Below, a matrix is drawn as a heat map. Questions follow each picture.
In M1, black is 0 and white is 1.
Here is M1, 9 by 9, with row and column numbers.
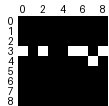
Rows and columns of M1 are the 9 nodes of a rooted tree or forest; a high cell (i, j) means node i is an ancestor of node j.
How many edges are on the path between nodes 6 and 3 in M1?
1
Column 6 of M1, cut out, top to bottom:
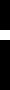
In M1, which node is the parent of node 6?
3
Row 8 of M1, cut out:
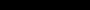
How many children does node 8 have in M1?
0
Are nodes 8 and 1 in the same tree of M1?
no
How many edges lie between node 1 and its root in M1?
0
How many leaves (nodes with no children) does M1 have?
7
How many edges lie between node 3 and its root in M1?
0
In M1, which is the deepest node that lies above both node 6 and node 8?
3
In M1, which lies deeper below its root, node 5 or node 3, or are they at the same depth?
node 5
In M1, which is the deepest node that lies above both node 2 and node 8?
3
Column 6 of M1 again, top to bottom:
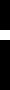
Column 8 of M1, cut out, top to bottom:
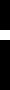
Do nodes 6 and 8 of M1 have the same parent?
yes
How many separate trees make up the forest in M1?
3
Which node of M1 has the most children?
3
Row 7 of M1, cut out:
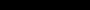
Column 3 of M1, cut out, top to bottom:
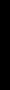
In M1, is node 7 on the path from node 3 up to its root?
no
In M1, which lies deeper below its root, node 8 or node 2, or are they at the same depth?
the same depth
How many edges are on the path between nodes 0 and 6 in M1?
2
